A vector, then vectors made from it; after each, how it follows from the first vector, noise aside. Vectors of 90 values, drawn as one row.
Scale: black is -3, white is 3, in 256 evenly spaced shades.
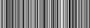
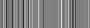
partly zeroed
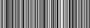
copied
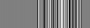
partly zeroed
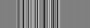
partly zeroed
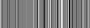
partly zeroed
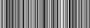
copied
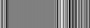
partly zeroed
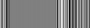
partly zeroed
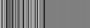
partly zeroed
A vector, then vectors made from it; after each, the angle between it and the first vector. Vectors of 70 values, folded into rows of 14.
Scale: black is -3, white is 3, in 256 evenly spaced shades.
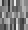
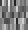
nearly opposite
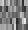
partly opposed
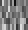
nearly opposite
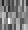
partly aligned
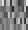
orthogonal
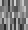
nearly parallel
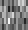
partly aligned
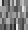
nearly parallel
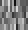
nearly opposite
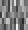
nearly parallel
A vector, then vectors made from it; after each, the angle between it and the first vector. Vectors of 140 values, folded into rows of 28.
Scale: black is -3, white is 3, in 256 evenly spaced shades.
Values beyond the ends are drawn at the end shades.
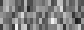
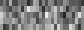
orthogonal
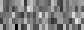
nearly opposite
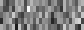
nearly opposite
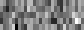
nearly opposite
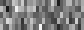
partly opposed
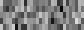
nearly opposite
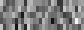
nearly opposite
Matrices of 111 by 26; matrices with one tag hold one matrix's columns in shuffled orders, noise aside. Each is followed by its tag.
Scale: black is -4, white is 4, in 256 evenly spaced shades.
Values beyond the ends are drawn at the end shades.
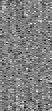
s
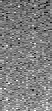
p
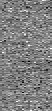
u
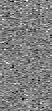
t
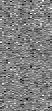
t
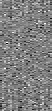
s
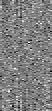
s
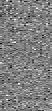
t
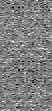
u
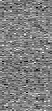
u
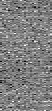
u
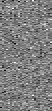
t
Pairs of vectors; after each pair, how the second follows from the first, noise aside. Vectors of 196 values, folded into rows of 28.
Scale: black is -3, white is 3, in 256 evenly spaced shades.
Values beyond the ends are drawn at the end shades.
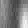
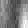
copied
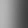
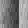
wrapped around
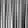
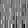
partly zeroed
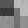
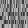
shuffled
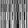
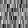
shuffled
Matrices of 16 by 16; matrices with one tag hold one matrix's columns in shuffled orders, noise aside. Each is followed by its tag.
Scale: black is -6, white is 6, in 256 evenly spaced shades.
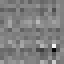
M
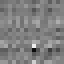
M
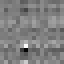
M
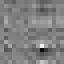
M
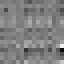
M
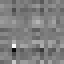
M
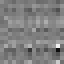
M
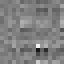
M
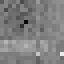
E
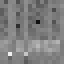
E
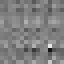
M
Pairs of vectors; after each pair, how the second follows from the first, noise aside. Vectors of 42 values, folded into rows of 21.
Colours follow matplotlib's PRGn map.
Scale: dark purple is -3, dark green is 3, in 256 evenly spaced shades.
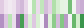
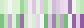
negated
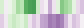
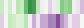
copied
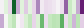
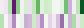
negated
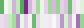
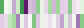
copied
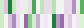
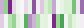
negated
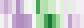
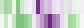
negated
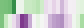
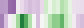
negated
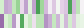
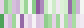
negated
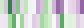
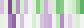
negated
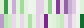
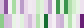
negated
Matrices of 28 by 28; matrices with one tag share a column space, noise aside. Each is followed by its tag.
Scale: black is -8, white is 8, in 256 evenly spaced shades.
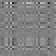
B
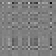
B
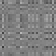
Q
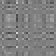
Q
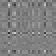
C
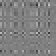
C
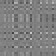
Q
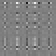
B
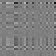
B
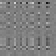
B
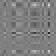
C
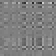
B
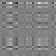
B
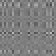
C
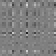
C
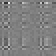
B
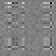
B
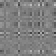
C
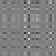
Q
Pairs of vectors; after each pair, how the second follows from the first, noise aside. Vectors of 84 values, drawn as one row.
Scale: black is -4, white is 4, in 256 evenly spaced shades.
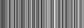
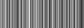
reversed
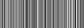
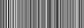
reversed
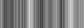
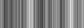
copied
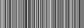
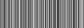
reversed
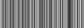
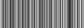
copied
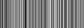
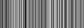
copied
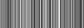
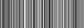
reversed
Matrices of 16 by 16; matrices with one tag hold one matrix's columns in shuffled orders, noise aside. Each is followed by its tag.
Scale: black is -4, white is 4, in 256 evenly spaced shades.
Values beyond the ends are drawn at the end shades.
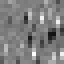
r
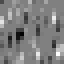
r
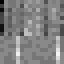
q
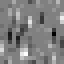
r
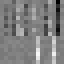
q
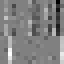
q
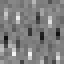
r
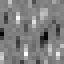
r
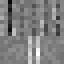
q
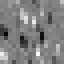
r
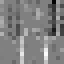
q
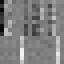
q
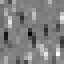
r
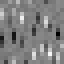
r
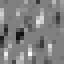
r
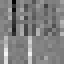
q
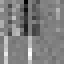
q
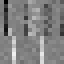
q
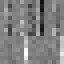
q
